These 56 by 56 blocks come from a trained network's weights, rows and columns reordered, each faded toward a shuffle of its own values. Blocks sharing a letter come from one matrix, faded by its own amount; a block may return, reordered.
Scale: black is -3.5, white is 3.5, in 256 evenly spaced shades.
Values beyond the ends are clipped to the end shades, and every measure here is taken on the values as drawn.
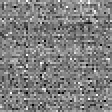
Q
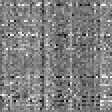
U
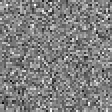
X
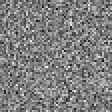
X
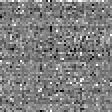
Q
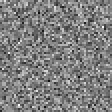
X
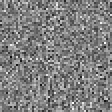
X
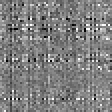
U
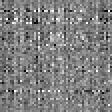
U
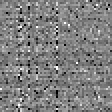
Q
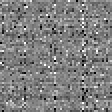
Q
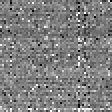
Q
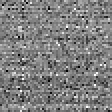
Q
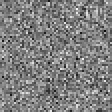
X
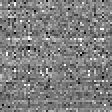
Q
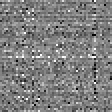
Q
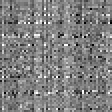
U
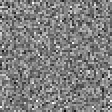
X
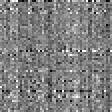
U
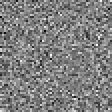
X
